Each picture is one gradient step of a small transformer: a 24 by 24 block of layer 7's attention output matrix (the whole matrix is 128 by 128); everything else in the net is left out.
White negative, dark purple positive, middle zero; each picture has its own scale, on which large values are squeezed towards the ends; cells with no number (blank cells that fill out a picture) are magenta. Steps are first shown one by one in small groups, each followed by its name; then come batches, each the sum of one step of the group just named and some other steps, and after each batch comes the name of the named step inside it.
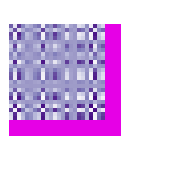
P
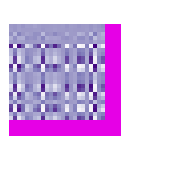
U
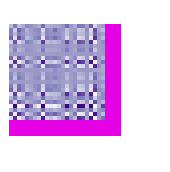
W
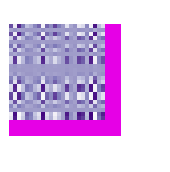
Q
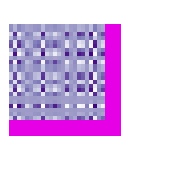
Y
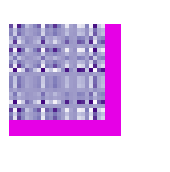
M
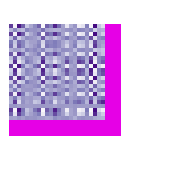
U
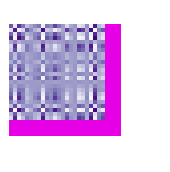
P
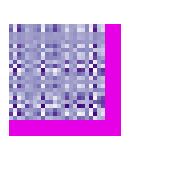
W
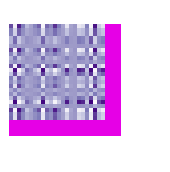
M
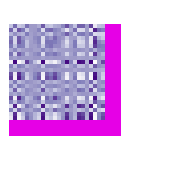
P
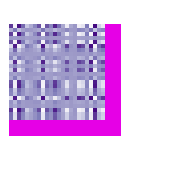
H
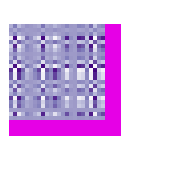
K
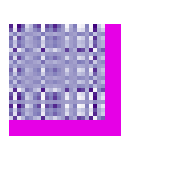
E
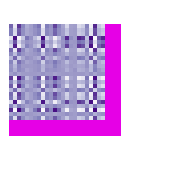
K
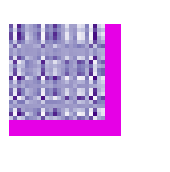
H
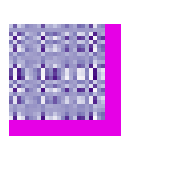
K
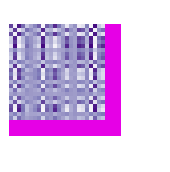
K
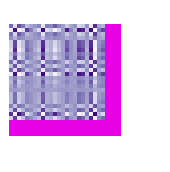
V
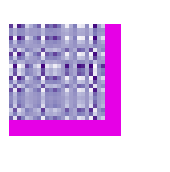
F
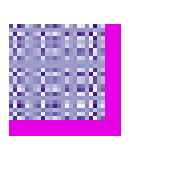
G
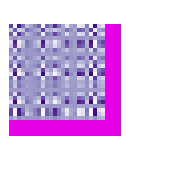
V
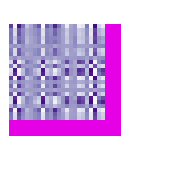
F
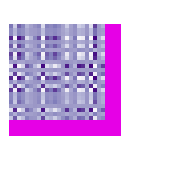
F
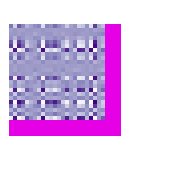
G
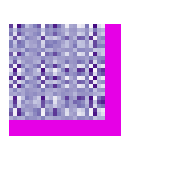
V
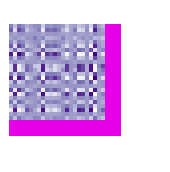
F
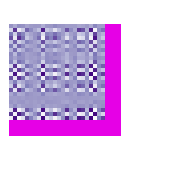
V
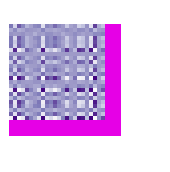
G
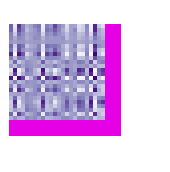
F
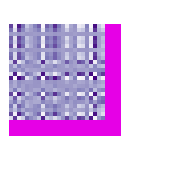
G
